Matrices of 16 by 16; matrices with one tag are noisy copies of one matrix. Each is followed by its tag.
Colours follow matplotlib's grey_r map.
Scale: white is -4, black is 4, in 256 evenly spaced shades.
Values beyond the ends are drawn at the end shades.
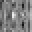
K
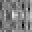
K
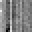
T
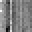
T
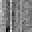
T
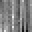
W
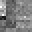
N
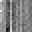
T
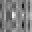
K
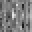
K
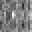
K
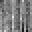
W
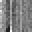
T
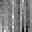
W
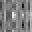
K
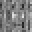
K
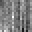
W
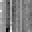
T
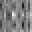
K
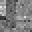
N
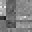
N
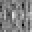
K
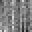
W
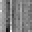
T
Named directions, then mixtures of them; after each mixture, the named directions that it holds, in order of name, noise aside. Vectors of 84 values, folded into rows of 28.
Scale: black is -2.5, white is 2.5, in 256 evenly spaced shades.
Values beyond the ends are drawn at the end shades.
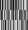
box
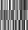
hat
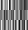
hat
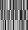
box, hat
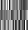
hat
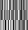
box, hat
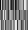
box, hat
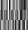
hat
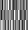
box, hat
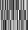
box
